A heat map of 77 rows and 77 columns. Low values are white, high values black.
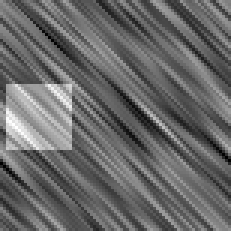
On average the colour sits 60% of the way up the scale. Streaks slant down to the right. The ninth with the lowest average is the middle left. An odd patch, lower than its surroundings, sits in the middle left.
